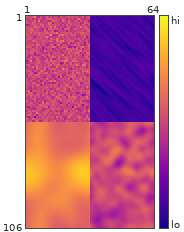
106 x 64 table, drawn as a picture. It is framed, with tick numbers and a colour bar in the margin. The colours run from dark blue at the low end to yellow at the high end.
The table splits into 2 rows of 2 panels. Panel 1,1: middling, fine-grained. Panel 1,2: very low, slanting down to the right, faint in contrast. Panel 2,1: high, smooth. Panel 2,2: middling, blotchy.
